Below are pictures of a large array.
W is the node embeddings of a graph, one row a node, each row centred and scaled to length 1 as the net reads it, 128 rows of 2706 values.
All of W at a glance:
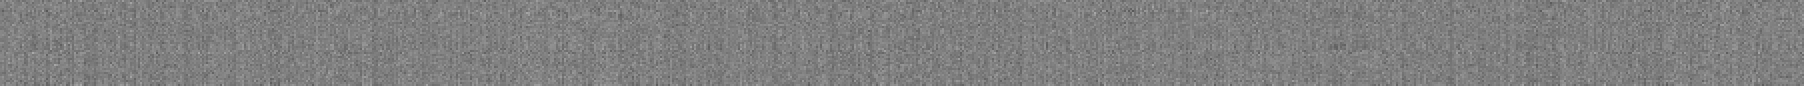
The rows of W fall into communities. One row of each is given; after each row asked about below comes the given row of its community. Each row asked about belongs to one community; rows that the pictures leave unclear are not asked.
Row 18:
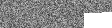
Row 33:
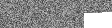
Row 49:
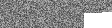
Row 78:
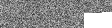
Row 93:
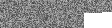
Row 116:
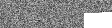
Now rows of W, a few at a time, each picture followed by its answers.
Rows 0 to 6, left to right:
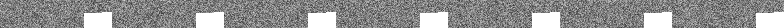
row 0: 33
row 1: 33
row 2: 33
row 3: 93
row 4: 18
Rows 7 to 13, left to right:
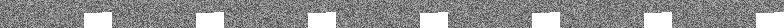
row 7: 116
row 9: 93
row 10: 93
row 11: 33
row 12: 18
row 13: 49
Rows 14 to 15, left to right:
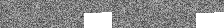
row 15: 49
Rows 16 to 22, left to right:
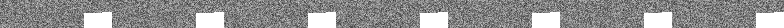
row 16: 49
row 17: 49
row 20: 49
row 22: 18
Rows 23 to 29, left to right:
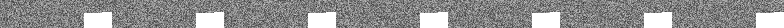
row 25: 116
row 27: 93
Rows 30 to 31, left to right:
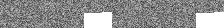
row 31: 49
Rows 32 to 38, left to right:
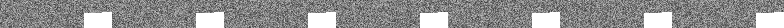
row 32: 18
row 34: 49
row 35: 33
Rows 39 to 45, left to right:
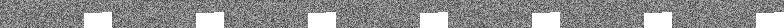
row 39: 49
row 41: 116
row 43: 49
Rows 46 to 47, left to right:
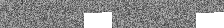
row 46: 93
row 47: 93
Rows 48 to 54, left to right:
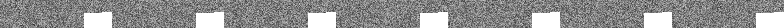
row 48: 78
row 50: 93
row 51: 33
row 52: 18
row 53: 93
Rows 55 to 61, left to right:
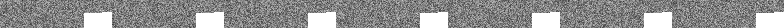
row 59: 116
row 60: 49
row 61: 116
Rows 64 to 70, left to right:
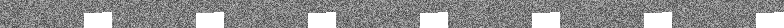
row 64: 93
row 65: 18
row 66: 116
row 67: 49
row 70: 116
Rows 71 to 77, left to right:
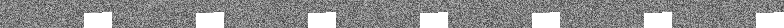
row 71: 18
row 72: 49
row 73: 116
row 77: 18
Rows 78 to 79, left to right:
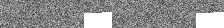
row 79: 33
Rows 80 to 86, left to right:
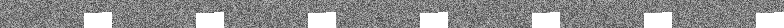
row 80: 33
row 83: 93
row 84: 18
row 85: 93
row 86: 49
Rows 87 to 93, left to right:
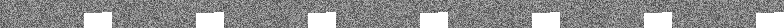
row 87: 116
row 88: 93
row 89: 78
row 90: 116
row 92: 33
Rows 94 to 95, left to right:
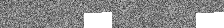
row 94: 49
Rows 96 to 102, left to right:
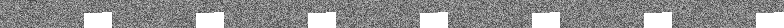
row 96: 33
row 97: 33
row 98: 93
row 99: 93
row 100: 33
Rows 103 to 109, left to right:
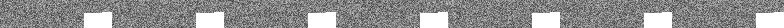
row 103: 49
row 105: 49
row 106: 78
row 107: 93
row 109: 49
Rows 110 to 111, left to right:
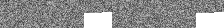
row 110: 18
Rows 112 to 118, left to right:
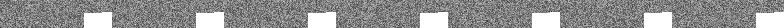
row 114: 93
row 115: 116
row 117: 93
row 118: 49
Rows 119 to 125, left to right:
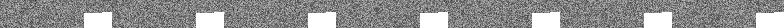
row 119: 33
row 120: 18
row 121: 116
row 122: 116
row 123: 49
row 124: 93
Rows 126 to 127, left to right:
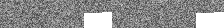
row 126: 33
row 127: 93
